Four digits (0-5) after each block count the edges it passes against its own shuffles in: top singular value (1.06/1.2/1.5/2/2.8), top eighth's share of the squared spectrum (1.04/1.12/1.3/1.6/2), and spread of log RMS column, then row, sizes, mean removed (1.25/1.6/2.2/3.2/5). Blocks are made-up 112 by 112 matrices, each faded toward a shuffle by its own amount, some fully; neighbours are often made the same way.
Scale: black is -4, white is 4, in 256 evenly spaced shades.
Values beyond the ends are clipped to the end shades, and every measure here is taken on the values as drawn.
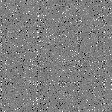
4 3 2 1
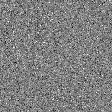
2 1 0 0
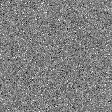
2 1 0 0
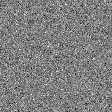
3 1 0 0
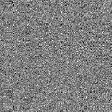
4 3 2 2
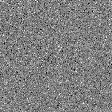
2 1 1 0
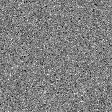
0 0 0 0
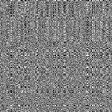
5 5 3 3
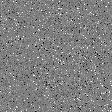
2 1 1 0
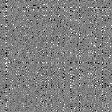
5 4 3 2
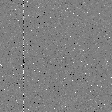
4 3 1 0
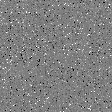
2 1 0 0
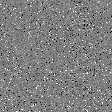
2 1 1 0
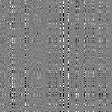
5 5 4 3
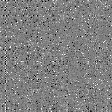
4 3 2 1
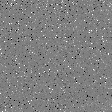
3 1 0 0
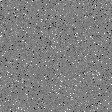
2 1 0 0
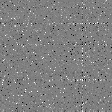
4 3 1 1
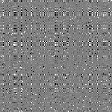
5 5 3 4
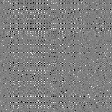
5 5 3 3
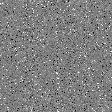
1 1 1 0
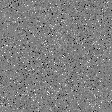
0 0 0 0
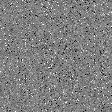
1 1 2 0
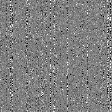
2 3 4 0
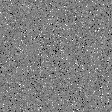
0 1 1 0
